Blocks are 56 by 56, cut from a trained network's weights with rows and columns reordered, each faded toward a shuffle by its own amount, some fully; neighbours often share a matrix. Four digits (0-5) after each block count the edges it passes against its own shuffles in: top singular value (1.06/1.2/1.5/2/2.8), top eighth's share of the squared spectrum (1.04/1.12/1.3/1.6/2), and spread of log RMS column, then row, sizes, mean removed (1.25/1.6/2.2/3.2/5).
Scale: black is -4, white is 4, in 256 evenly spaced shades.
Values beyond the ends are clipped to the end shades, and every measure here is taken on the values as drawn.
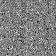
1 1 0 1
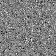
0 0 0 0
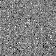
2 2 0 1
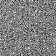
1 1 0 0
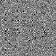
3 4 1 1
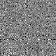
3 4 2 2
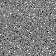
0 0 0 0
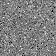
0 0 0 0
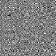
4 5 2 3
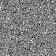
0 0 0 0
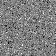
0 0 0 0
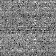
3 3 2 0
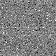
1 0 0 0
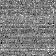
3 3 2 1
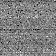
3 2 1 1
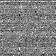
3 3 2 1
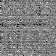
3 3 2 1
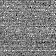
3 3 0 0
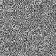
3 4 2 1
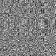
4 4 2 1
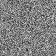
1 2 0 0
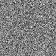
2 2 0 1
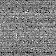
3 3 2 1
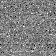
1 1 0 0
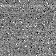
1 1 0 0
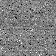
1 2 0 0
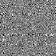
3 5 2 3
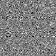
2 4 1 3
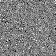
1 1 0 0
